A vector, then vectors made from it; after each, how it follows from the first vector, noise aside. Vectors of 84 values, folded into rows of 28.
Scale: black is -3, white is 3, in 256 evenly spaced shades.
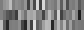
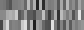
negated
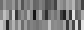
wrapped around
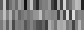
wrapped around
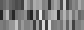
wrapped around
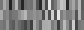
wrapped around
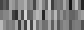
wrapped around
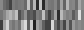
negated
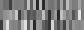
negated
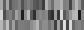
wrapped around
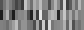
wrapped around
